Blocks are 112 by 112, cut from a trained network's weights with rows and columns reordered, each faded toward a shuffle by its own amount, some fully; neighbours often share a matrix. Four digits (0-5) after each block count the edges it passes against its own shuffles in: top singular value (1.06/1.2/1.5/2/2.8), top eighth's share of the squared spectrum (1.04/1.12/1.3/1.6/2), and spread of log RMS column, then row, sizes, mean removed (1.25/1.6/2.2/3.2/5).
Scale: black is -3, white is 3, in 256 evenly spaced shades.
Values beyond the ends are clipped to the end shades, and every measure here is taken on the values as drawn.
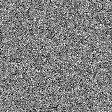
1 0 0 0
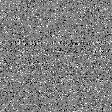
2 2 0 2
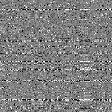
5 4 0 4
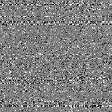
4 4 0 4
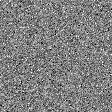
1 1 0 0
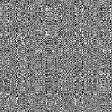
5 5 3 3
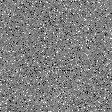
1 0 0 0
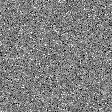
0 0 0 0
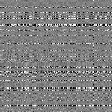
5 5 1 5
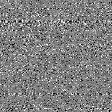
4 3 0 3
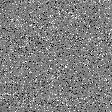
1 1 0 1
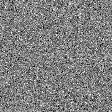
0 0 0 0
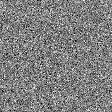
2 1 0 0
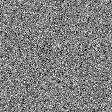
3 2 0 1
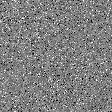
1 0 0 0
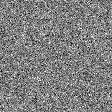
1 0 0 0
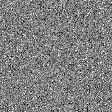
2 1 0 0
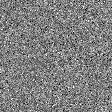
2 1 0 0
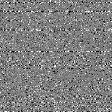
4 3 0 3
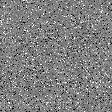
3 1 0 1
